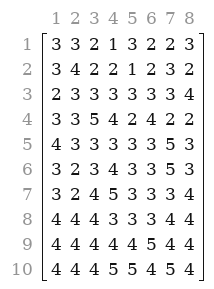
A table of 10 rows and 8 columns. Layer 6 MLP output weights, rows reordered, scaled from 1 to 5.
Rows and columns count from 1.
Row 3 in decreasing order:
4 3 3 3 3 3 3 2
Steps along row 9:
same same same same up down same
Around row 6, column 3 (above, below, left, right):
3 4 2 4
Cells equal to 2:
13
